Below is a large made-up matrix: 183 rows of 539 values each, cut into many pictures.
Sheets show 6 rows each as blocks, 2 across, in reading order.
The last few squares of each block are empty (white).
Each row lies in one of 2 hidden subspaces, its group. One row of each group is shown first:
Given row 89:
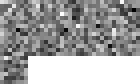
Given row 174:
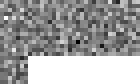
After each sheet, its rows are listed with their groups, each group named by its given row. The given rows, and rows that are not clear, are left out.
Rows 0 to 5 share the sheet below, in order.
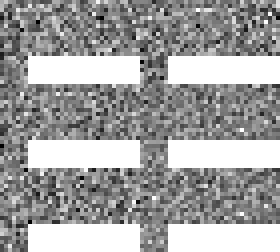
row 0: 174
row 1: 89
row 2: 89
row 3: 174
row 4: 174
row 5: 174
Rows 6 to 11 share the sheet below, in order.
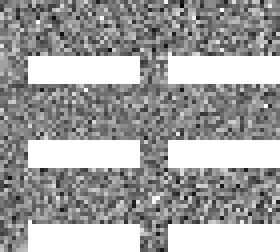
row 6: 174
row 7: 174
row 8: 89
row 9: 89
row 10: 174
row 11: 174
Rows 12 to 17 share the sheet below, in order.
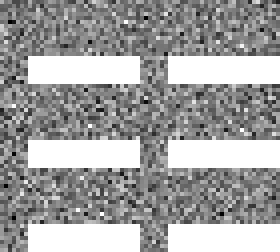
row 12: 89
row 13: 174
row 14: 89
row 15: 174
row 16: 174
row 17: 89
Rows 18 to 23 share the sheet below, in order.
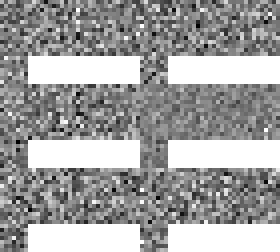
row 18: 174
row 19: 89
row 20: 174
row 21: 174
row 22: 89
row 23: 89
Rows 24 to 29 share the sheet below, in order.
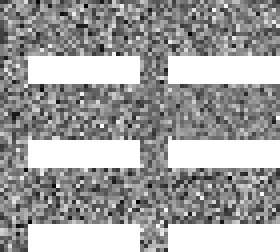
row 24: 89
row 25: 89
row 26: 174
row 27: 174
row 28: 174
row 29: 89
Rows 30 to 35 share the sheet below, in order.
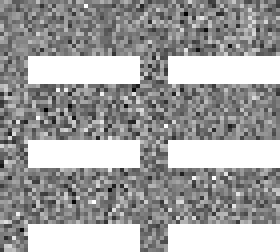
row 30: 89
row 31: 89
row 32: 89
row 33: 89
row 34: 89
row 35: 89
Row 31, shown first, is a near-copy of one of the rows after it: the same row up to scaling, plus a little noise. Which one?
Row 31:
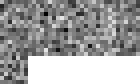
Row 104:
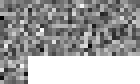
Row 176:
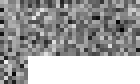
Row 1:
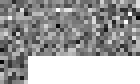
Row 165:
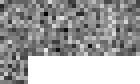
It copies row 165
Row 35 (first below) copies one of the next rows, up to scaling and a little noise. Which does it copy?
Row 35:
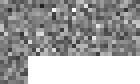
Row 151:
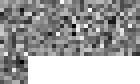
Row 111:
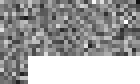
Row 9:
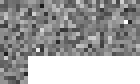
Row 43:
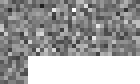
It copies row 43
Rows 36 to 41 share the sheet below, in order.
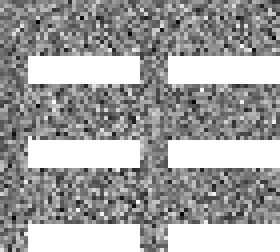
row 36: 174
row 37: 174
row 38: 174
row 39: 174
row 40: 174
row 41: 89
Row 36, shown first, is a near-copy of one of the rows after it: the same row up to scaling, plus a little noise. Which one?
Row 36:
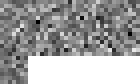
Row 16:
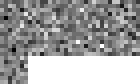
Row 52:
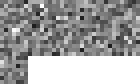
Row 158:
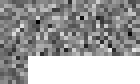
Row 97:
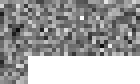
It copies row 158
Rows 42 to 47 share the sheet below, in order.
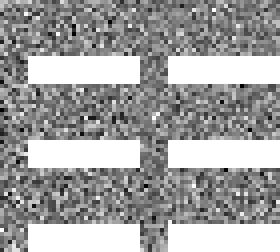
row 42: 89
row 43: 89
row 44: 89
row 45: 174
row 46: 89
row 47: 174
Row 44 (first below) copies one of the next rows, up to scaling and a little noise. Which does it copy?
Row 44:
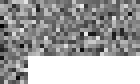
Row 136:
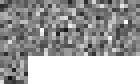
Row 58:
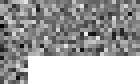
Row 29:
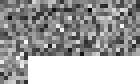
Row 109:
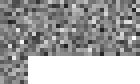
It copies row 58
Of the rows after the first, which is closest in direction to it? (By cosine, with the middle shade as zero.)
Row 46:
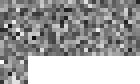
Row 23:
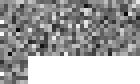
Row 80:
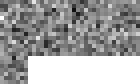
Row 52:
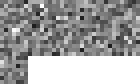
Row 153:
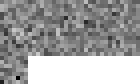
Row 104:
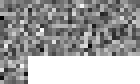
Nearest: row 153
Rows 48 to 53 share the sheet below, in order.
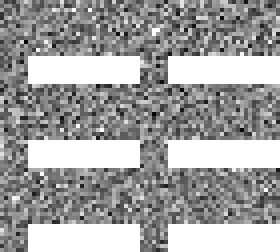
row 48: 89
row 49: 174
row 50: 174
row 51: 174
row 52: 174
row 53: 89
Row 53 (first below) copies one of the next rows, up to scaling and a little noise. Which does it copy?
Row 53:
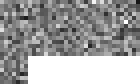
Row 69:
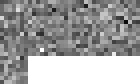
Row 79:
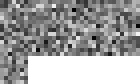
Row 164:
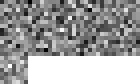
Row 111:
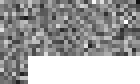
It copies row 111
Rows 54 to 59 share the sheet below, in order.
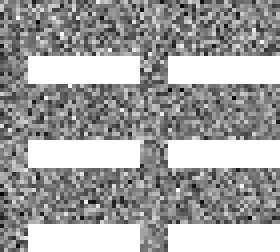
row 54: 174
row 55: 89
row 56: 89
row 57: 174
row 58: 89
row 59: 174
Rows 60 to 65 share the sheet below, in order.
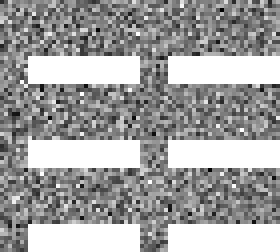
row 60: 89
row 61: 174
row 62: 174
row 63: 174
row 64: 174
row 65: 89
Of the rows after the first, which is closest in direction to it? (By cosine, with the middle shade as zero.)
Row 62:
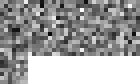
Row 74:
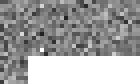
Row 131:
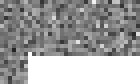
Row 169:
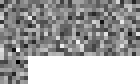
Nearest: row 131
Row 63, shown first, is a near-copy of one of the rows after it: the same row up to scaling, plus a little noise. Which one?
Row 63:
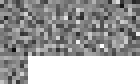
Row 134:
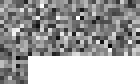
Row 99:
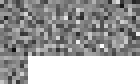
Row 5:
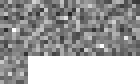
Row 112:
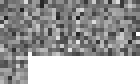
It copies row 99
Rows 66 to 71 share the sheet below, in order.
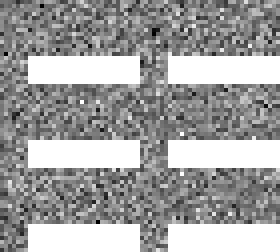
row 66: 89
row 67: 174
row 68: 174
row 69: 89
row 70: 89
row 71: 89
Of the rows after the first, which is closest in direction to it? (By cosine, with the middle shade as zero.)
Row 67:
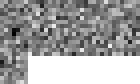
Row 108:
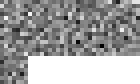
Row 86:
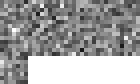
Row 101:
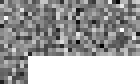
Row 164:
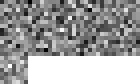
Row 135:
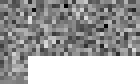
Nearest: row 108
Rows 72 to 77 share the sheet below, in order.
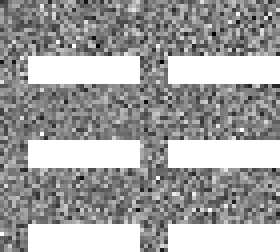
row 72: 89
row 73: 89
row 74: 89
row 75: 174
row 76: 174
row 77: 89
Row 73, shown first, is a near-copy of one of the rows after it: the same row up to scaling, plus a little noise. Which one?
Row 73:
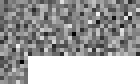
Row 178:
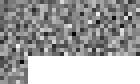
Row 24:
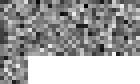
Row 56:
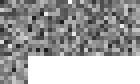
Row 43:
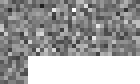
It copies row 178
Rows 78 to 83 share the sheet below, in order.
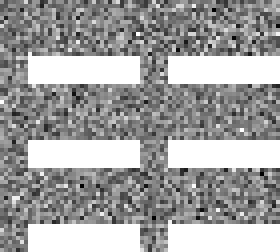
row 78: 174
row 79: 89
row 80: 89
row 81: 174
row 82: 174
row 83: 174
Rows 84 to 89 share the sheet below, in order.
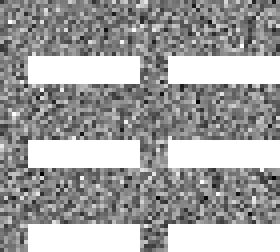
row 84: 89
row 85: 89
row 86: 174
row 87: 174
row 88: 174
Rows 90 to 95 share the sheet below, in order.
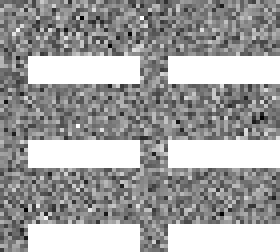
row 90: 174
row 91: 89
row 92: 174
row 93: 89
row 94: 89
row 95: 89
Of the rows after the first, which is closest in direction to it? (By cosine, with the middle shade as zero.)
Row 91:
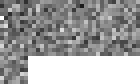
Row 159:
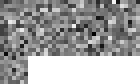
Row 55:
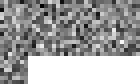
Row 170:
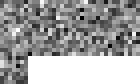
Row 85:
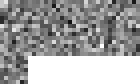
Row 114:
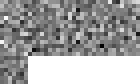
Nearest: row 55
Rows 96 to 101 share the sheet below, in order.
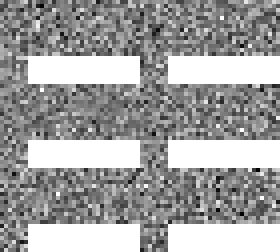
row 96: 174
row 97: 174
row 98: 89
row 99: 174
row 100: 89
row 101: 174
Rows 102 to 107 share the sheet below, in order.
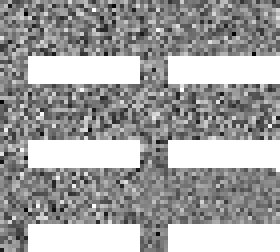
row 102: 89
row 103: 89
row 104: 89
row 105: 174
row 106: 89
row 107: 174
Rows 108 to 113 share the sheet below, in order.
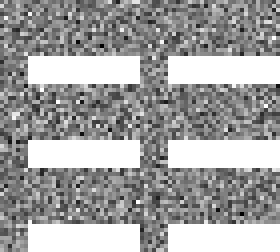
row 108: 174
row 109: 89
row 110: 174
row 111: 89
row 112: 174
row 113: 174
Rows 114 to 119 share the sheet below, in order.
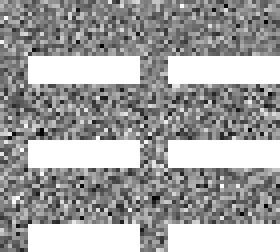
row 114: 174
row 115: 89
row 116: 89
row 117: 89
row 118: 174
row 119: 174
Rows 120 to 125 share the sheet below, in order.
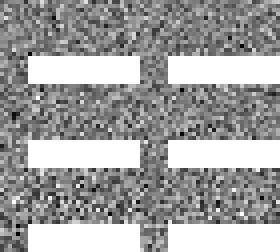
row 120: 174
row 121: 174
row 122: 174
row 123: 89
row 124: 174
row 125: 174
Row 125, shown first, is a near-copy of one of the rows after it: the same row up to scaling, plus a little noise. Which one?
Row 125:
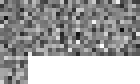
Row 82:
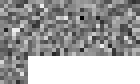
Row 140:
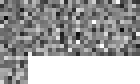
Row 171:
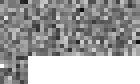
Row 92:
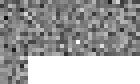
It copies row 140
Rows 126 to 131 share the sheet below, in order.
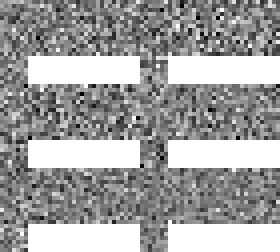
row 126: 89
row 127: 174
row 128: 174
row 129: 89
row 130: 89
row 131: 174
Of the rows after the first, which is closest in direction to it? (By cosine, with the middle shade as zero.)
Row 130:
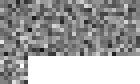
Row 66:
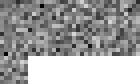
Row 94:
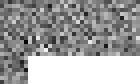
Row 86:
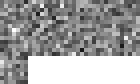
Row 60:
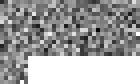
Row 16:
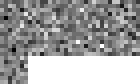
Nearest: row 66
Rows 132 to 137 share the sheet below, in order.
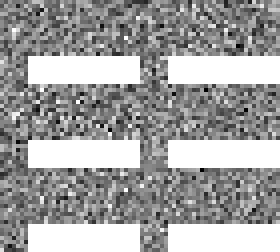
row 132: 174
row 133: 89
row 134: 174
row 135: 89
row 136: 89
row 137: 89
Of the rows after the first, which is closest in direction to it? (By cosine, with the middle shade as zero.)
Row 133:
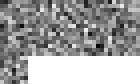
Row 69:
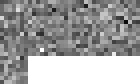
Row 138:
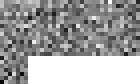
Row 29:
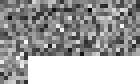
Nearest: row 69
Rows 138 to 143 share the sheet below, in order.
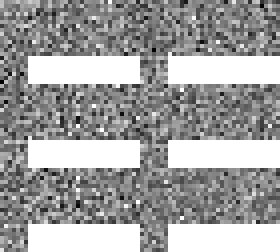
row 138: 89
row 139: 174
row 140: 174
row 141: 174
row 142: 174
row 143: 89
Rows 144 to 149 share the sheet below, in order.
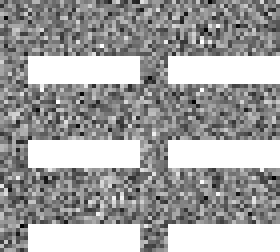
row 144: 174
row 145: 89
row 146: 174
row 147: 174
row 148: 89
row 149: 89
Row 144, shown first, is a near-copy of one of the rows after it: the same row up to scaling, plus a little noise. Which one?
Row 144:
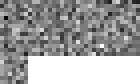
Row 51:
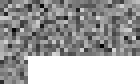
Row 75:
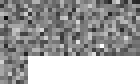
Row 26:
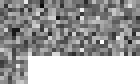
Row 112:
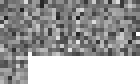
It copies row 75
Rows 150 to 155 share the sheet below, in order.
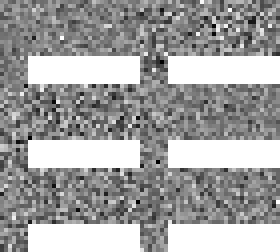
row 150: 174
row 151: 89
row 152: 174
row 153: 89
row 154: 174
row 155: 174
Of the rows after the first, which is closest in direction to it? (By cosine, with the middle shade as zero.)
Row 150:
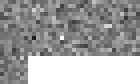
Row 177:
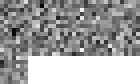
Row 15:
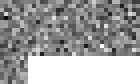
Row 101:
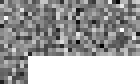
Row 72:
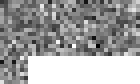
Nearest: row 15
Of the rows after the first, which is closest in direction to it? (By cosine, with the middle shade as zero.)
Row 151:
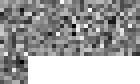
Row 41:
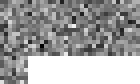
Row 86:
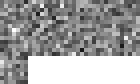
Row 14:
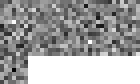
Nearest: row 86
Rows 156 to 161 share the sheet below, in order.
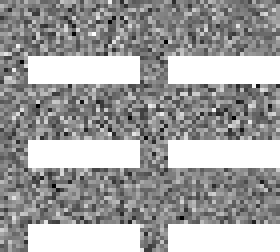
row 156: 89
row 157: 89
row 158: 174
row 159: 89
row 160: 174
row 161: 89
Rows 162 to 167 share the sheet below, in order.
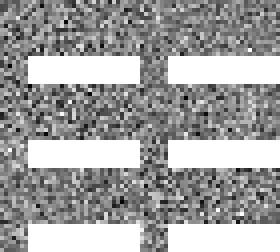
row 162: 89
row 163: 174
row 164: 89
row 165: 89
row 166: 89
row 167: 174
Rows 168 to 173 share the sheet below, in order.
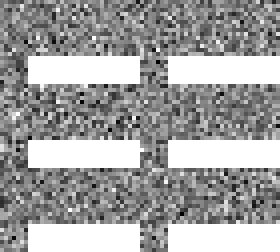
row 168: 89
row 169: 174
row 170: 174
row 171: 174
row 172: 89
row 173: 89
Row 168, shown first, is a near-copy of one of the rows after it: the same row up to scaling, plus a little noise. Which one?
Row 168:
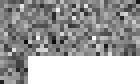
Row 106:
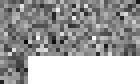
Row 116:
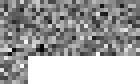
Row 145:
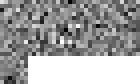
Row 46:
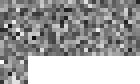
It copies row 106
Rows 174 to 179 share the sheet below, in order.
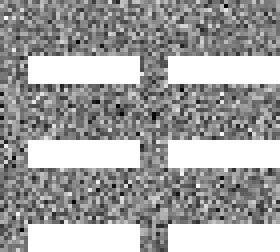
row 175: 89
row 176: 89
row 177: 174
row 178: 89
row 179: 174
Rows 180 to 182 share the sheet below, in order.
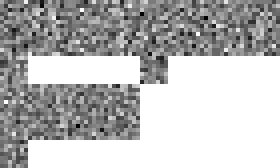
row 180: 174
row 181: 89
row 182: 174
